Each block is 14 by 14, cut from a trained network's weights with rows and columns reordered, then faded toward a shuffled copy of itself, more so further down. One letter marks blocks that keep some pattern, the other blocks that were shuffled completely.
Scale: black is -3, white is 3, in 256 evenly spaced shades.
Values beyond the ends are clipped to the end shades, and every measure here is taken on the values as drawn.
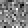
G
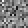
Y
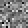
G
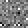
G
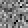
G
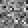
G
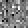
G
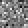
Y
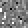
Y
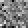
G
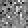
Y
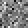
Y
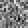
Y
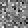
Y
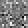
G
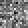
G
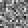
G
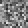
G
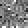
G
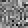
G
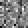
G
